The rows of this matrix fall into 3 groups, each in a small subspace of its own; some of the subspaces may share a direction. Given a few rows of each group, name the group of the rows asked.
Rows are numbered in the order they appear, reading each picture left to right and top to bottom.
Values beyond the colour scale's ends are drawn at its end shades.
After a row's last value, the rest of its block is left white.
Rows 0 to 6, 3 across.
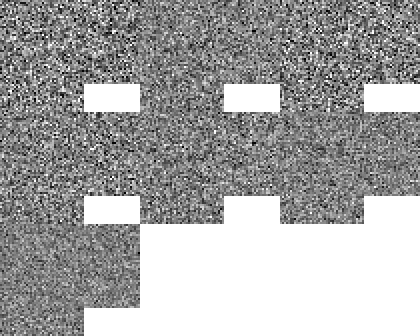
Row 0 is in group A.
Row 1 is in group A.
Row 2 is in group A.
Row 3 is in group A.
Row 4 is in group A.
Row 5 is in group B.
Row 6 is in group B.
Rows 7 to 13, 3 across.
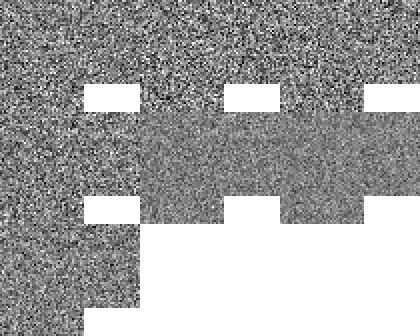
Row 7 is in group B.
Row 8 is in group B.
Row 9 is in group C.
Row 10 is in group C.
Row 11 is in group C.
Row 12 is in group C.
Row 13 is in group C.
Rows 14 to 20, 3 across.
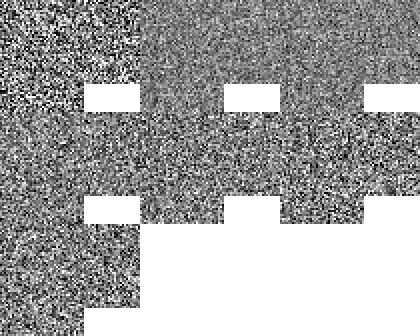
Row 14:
B
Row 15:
C
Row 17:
B
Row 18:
C
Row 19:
A
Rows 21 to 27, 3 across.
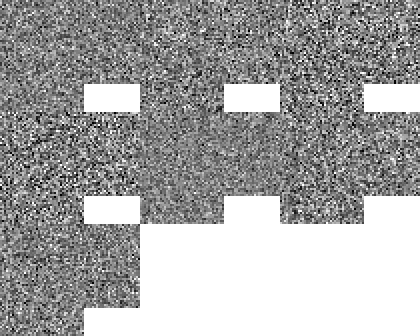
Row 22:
B
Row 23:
C
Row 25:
C
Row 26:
C
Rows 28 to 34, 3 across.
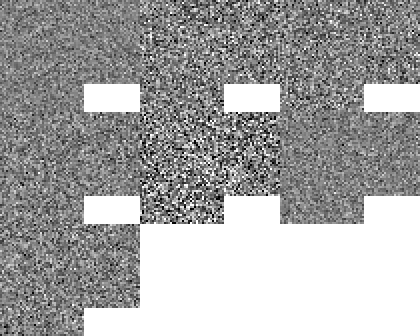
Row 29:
C
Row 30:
B
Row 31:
C
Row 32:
B
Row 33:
C
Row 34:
C
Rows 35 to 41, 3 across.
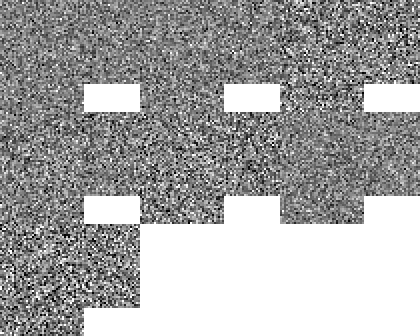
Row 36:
A
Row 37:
C
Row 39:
B
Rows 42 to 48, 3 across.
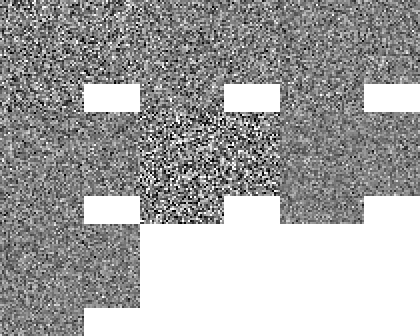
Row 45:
C
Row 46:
A
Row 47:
C
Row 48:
C
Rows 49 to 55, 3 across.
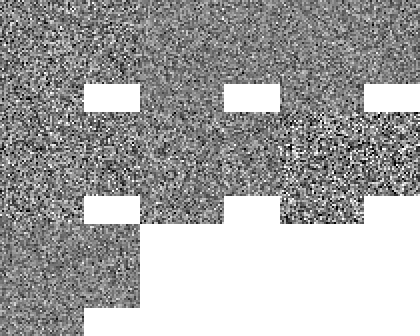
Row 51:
B
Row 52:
B
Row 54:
C
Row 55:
C
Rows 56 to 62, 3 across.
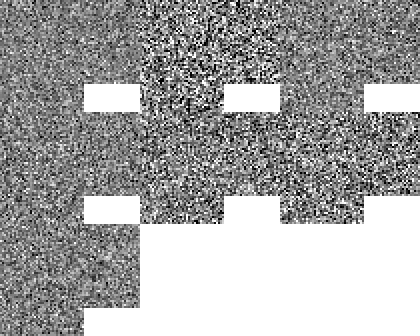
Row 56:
C
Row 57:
A
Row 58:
A
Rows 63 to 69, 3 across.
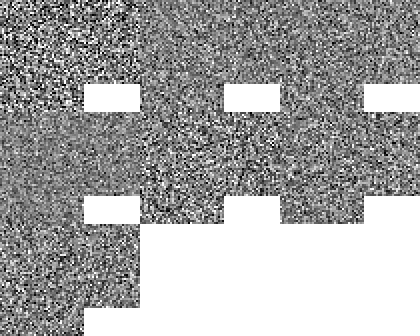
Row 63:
C
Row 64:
B
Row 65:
B
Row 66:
C
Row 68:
A
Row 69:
B
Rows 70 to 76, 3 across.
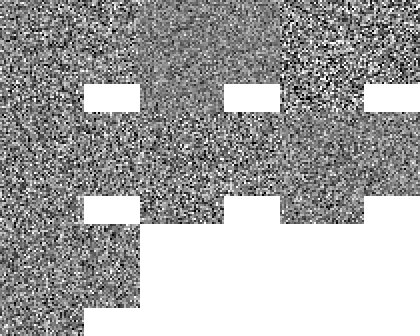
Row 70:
A
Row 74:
A
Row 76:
C
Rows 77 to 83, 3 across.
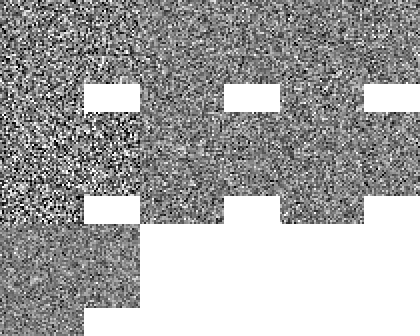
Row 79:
B
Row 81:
B
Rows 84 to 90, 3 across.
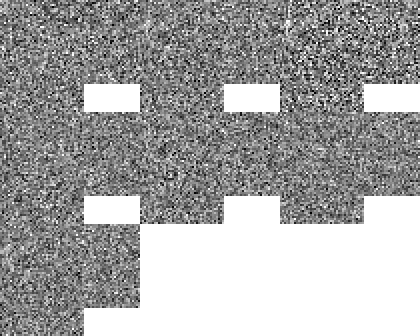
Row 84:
C
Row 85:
C
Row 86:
C
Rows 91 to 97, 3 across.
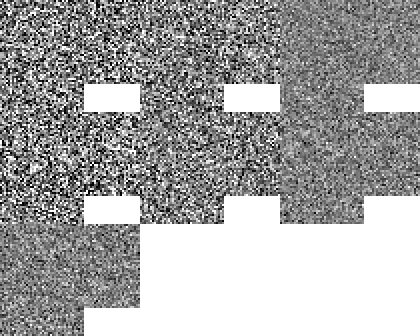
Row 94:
A
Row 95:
B
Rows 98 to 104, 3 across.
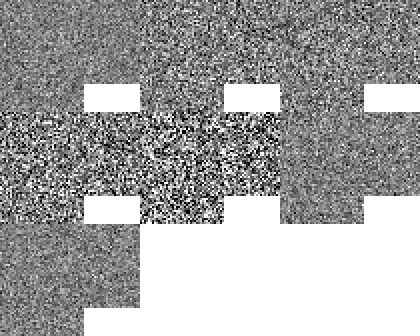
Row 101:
A
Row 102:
C
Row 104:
A
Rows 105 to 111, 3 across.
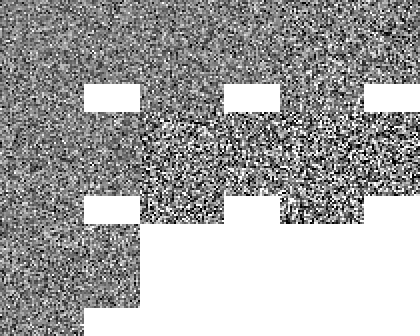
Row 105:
A
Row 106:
A
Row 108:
A
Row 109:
B
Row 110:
C
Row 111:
C
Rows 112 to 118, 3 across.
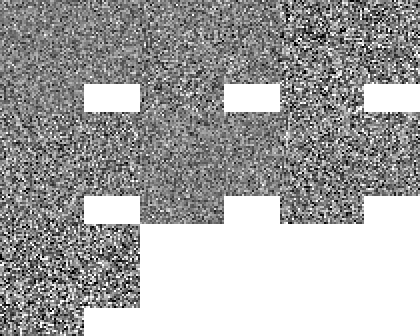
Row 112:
A
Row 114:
B
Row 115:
B
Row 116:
B
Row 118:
A
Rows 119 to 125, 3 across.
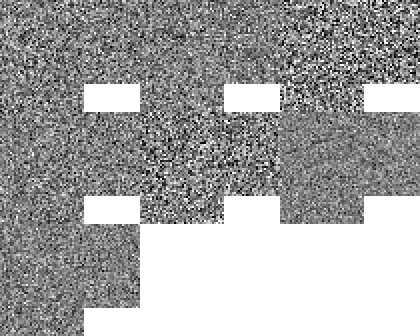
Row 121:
A
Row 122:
A
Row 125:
B
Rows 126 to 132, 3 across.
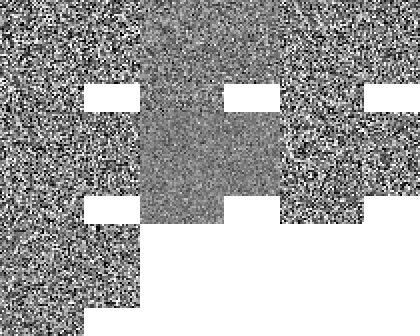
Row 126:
C
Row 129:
B
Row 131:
C
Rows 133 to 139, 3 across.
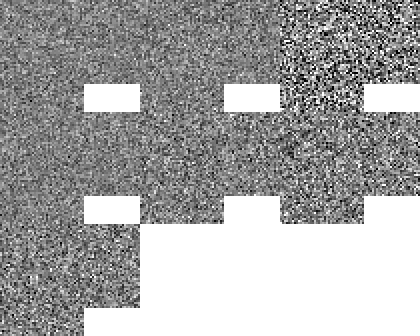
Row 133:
B
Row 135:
A
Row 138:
C
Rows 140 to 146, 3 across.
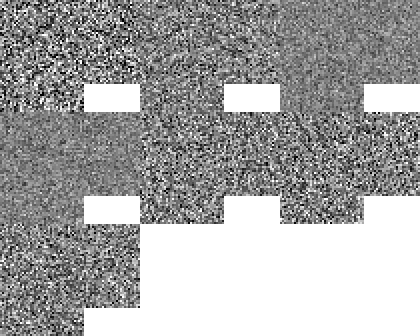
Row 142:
A
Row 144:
B
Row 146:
B
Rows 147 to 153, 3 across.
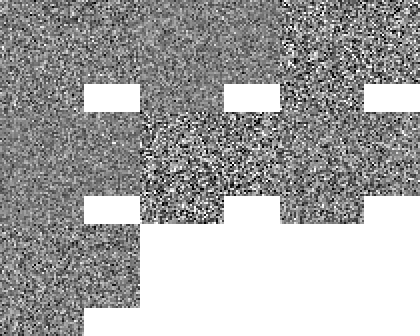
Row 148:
C
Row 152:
A
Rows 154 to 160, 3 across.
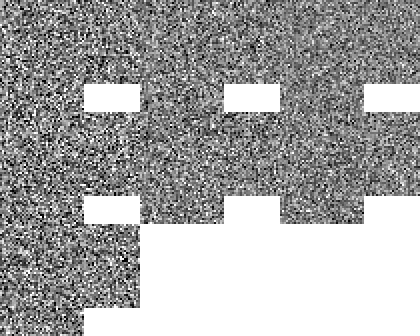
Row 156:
A
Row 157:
C
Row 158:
C
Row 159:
B
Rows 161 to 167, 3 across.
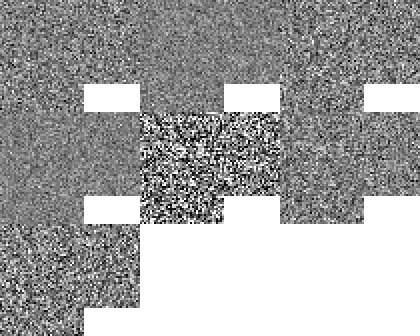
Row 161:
A
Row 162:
B
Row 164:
A
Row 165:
B
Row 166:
B
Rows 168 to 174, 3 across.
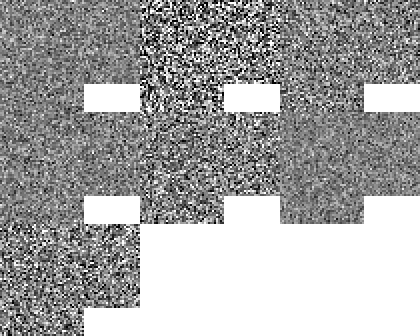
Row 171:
C
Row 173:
A
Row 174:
C
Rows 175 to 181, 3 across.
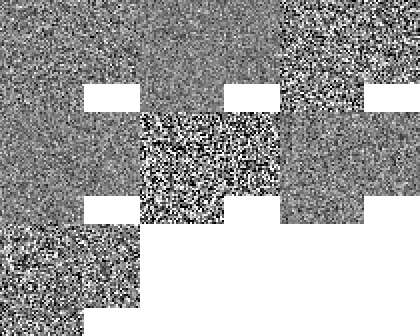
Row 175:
A
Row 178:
B
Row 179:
B
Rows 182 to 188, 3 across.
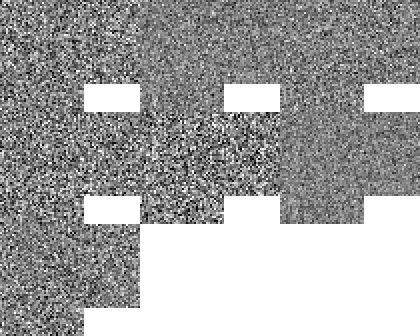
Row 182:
A
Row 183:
C
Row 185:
A
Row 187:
C
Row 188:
B
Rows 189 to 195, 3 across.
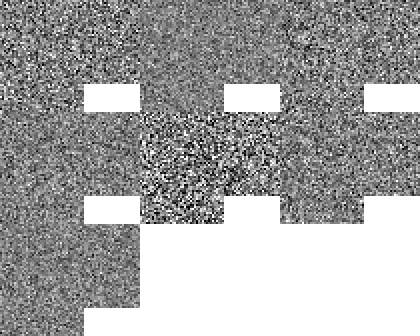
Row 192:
A
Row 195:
A
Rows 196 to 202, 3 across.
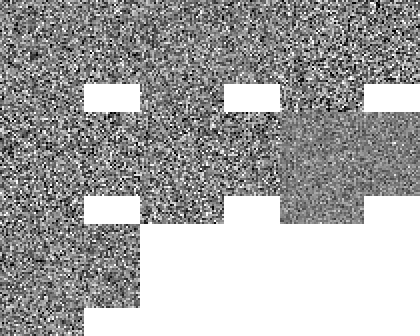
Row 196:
A
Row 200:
C
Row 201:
A
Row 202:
B
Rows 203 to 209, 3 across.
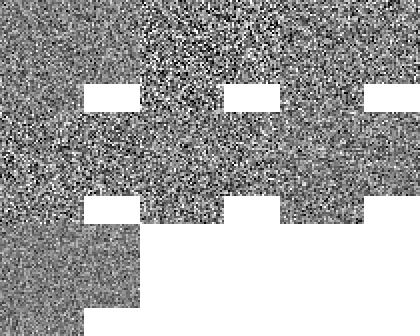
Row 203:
B
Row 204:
B
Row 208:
B
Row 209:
C
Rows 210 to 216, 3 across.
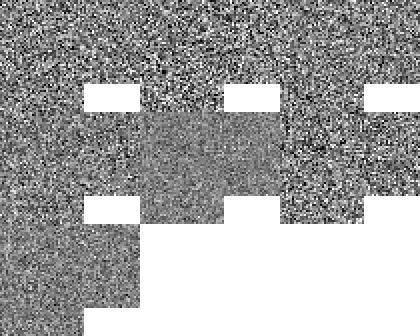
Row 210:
A
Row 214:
B
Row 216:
C
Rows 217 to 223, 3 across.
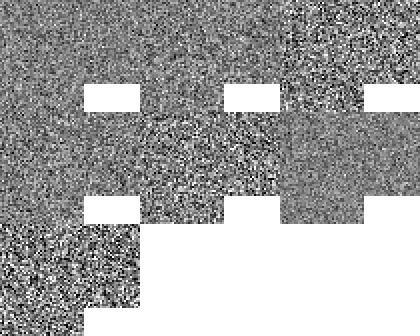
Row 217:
B
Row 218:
A
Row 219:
C
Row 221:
A
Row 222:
C
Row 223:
A
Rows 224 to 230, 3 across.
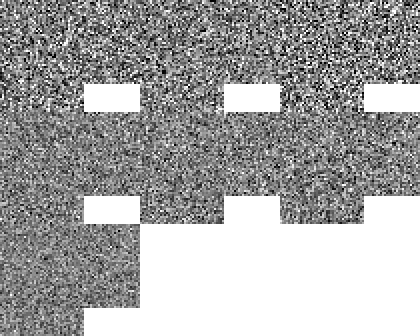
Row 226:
C
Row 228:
B
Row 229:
A
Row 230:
A
